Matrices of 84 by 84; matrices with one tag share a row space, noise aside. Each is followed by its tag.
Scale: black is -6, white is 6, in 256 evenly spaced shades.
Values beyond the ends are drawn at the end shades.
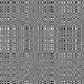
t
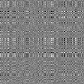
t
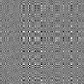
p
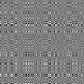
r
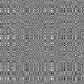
t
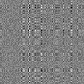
p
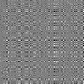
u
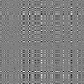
p
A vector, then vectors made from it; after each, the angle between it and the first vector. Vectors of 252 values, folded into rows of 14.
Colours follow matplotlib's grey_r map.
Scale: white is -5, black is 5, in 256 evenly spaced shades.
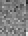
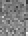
nearly parallel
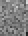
nearly opposite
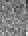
nearly parallel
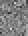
partly aligned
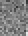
nearly parallel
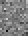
partly opposed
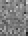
nearly opposite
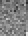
nearly parallel
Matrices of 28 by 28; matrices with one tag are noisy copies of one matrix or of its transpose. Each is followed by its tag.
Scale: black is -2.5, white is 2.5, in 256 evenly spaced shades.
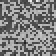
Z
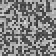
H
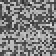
Z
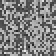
Z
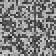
H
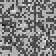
H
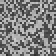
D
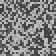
D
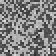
D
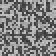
H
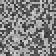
D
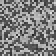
D
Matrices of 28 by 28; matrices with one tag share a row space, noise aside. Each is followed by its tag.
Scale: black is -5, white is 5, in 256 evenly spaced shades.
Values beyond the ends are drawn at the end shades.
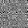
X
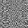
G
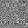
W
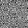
X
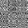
X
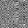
W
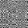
X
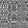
X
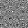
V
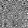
G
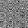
V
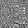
W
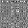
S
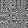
X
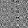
S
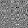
S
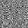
G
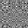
G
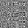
W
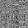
W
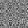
V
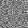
G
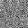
V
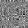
W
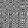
V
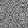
V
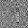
S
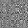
S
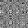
V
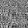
X
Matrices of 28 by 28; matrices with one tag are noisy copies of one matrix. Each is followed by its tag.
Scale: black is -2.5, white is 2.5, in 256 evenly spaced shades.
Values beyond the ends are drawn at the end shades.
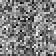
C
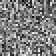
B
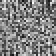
B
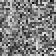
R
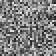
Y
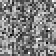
C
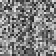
C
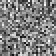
B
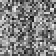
C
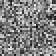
Y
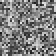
R
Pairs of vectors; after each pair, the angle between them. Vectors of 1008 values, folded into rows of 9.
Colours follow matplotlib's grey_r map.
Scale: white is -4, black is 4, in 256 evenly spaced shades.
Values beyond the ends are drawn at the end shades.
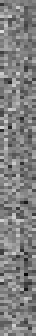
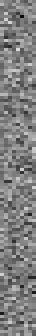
orthogonal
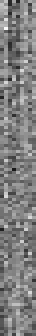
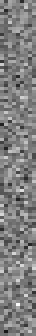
orthogonal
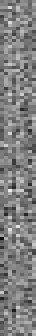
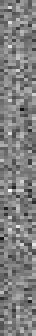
nearly parallel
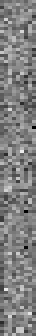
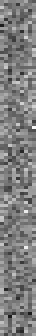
nearly opposite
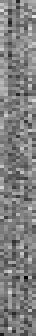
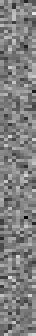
orthogonal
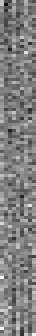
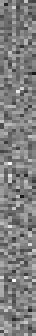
partly aligned
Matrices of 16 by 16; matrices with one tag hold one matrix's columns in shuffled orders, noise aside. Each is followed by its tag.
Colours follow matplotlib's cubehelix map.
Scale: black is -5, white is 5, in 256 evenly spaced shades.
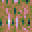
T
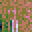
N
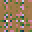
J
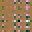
J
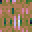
T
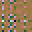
J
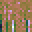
N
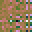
J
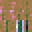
N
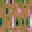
T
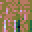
N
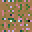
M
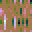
T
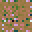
M
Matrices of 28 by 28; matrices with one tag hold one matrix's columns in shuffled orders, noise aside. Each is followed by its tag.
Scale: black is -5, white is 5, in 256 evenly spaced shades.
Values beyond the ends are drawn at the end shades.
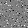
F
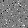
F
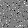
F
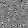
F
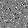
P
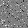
F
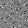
P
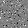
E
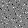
P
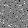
F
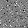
F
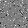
E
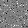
F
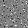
F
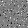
E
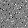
P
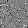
F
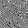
E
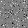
E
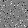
F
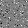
E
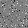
F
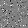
F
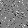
E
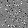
F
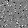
F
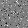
E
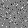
P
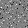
P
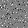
P
